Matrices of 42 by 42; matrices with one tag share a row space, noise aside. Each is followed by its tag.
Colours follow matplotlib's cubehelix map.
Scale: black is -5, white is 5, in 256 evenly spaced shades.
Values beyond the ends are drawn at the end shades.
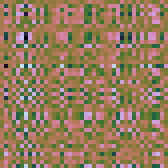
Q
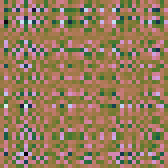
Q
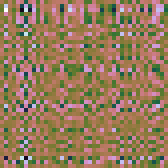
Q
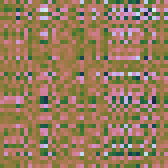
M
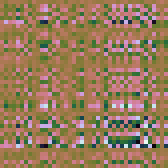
M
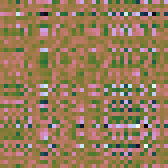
M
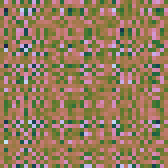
Q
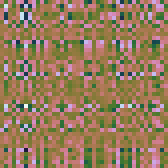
Q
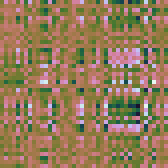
M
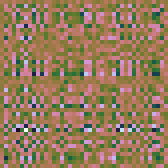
Q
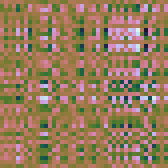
M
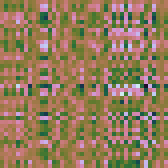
M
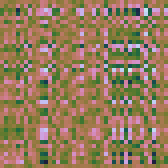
M
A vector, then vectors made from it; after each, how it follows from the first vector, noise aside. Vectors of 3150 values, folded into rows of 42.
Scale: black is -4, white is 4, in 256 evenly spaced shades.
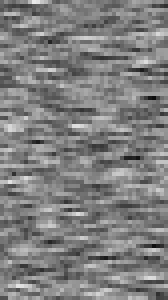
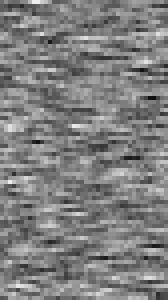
copied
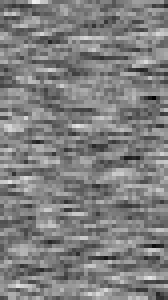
copied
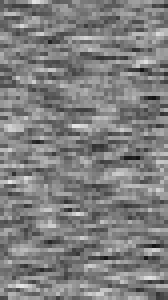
copied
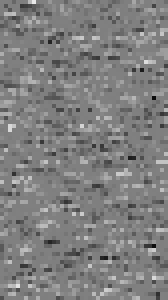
partly zeroed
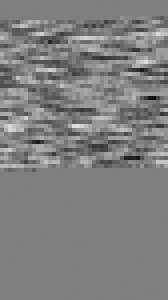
partly zeroed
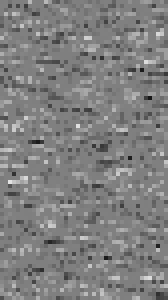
partly zeroed
